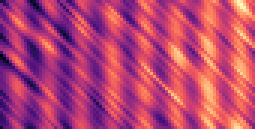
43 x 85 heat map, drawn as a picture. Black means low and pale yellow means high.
There are no lone odd cells. No row or column stands out. Stripes running up and down repeat 8 times from left to right. Overall the values sit about 50% of the way up the scale. The field climbs toward the right. The histogram is bell-shaped.
